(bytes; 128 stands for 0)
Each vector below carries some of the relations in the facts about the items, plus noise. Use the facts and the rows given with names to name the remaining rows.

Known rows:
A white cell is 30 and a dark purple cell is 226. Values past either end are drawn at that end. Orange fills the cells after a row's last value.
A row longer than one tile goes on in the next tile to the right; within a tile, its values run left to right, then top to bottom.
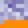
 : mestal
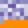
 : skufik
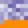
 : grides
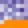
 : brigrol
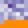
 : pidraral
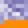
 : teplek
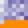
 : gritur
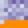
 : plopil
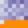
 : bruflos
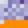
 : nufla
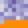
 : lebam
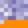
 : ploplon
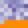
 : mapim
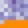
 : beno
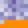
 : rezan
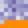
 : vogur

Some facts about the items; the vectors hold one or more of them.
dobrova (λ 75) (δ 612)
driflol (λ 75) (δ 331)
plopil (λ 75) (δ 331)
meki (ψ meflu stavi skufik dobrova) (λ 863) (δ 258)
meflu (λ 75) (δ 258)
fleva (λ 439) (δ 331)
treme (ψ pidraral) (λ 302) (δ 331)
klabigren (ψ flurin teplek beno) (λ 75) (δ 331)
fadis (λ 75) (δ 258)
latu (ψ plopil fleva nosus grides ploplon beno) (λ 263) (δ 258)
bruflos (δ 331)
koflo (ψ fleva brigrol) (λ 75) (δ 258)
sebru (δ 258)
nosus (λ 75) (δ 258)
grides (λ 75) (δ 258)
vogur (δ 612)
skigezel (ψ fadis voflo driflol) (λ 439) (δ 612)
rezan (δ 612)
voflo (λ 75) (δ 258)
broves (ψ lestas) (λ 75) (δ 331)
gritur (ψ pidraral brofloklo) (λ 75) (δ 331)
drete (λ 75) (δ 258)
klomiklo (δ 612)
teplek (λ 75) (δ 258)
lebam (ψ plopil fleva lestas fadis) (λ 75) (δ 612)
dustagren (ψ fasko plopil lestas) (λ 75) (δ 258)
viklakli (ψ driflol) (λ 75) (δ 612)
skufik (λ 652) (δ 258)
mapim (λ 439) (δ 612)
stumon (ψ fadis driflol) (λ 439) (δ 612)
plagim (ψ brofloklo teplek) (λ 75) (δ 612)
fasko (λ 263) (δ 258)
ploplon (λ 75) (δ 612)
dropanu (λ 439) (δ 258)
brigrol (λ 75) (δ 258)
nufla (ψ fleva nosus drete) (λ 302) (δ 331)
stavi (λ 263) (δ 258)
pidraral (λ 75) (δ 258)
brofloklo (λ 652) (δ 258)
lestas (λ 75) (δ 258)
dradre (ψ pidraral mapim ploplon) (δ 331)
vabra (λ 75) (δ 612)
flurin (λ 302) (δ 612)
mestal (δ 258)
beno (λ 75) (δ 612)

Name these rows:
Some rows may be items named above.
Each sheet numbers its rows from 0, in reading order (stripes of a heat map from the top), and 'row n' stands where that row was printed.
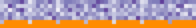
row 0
drete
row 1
gritur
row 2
plagim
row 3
koflo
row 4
dradre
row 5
klabigren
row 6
meki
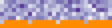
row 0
viklakli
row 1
dobrova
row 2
brigrol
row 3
voflo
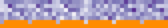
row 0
brofloklo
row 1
nosus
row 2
voflo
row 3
gritur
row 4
brigrol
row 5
koflo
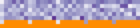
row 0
broves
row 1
treme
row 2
driflol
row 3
grides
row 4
meki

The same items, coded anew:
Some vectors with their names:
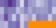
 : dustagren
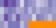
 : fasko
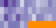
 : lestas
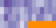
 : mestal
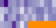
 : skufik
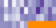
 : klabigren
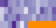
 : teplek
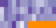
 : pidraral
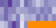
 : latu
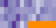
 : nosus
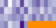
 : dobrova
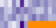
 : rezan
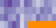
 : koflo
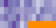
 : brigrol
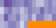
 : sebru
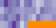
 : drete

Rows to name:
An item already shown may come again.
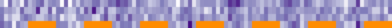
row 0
broves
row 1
dradre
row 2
fasko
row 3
beno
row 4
voflo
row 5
koflo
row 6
mapim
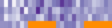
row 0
klabigren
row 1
fasko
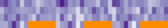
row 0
grides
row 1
meki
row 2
brofloklo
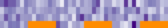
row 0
fasko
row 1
driflol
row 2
viklakli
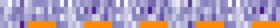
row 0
flurin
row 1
treme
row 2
gritur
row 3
plagim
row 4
treme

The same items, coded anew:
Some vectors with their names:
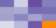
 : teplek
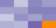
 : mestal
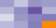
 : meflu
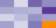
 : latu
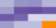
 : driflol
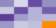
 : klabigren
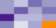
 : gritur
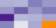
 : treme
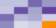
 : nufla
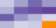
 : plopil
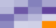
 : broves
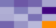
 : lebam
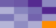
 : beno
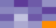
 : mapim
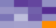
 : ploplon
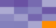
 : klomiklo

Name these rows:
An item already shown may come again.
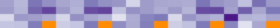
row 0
fasko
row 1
lestas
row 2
meki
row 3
lestas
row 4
gritur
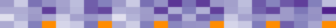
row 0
koflo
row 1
nosus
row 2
koflo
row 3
plagim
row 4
nosus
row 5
viklakli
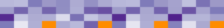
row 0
dradre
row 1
voflo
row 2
dradre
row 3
gritur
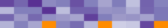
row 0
flurin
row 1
dobrova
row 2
brofloklo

